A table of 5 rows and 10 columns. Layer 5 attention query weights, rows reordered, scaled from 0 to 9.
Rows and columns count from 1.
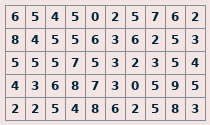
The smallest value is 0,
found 2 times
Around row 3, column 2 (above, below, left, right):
4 3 5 5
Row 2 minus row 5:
6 2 0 1 -2 -3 4 -3 -3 0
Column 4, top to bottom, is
5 5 7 8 4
